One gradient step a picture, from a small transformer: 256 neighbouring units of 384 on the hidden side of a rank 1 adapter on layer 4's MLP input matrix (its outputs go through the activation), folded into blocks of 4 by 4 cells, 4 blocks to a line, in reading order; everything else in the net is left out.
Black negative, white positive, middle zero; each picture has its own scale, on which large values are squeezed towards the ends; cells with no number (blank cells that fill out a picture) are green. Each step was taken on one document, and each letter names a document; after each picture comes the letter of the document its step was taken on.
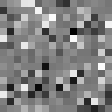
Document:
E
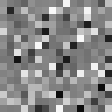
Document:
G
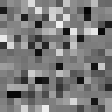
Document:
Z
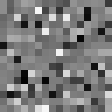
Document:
Z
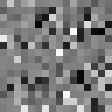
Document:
Z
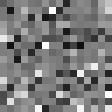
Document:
G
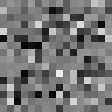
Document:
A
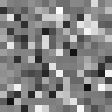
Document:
A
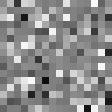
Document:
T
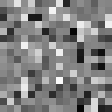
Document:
T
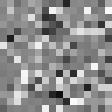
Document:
G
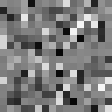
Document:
A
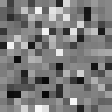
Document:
Z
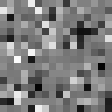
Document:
E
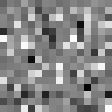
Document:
E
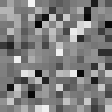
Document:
Z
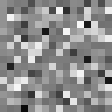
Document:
A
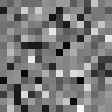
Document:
A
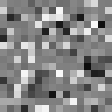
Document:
A
